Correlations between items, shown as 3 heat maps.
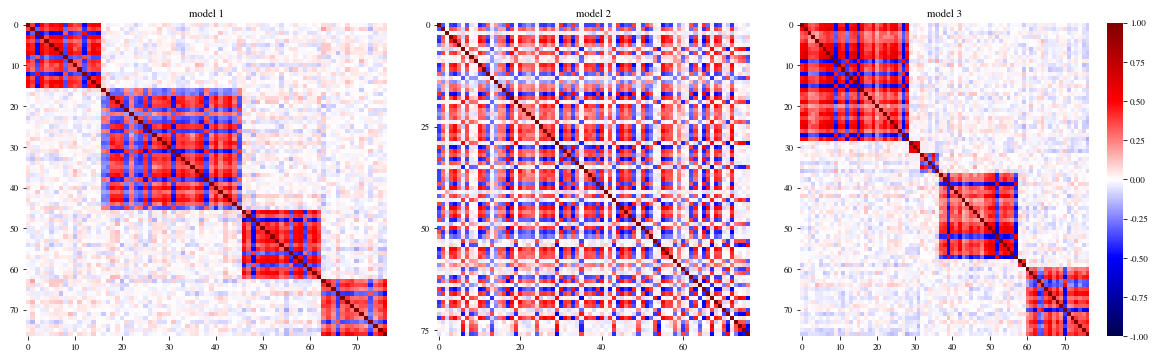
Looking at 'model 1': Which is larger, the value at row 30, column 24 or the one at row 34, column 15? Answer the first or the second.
the second
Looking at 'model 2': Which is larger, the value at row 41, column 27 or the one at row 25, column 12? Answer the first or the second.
the first
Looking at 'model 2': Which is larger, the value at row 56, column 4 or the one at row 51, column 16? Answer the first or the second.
the first
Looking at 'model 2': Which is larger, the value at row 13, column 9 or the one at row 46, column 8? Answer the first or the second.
the second
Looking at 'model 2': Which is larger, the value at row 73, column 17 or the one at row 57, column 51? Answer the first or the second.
the first
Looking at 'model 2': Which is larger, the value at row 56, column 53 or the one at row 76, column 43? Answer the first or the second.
the first
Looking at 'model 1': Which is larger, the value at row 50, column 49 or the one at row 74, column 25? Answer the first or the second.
the first
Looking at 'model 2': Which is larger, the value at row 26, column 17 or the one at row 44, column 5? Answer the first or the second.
the second
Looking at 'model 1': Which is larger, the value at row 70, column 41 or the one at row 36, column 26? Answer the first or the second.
the first
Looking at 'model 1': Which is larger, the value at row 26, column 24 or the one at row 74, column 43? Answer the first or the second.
the first
